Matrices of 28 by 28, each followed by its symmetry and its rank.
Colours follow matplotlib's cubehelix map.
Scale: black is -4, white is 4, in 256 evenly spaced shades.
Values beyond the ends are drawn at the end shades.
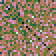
symmetric, full rank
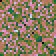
symmetric, full rank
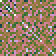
symmetric, rank five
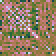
symmetric, rank five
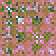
symmetric, rank five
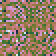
neither, rank five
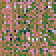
neither, rank five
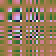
symmetric, rank one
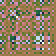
symmetric, rank three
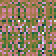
neither, rank three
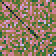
symmetric, full rank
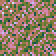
symmetric, full rank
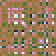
symmetric, rank three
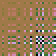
symmetric, rank one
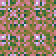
symmetric, rank three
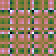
symmetric, rank one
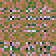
neither, rank three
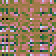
neither, rank three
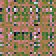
neither, rank three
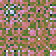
symmetric, rank three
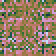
neither, rank five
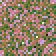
symmetric, full rank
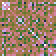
symmetric, rank five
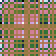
symmetric, rank one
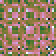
symmetric, rank three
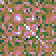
symmetric, rank five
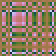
symmetric, rank one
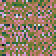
neither, rank five
